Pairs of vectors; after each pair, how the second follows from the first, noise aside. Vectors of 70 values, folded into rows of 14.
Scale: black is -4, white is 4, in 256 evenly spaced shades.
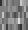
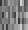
sign-scrambled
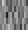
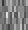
negated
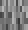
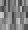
negated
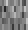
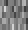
negated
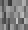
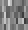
negated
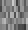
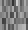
negated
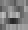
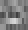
negated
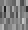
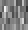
sign-scrambled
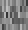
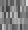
negated
